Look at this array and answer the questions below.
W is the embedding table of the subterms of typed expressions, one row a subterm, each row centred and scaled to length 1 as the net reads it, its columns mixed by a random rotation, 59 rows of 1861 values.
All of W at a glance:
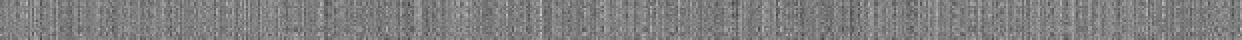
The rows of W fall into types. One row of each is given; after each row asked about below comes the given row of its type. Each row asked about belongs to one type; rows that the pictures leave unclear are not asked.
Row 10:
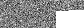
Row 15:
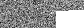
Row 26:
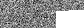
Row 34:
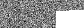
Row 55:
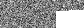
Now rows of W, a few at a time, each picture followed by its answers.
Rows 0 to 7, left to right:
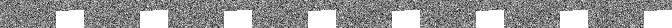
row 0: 10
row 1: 55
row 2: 15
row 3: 55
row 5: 10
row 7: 34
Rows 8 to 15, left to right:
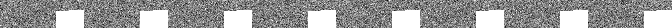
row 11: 15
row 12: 55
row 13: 10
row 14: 34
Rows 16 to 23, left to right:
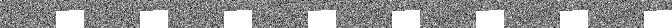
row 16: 15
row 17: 15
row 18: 15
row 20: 55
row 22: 10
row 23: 10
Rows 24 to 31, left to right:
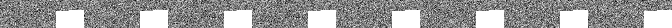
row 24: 10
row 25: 55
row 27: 26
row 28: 15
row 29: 34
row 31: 26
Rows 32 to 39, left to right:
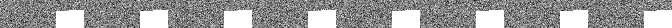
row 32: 26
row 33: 55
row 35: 55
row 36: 34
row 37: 26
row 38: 55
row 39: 15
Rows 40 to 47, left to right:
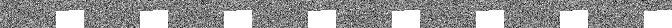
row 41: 15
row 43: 10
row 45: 15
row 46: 15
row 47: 26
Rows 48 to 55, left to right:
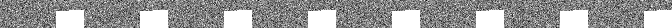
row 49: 10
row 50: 34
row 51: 55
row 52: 15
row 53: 55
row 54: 34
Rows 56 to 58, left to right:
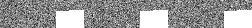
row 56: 15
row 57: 34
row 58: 55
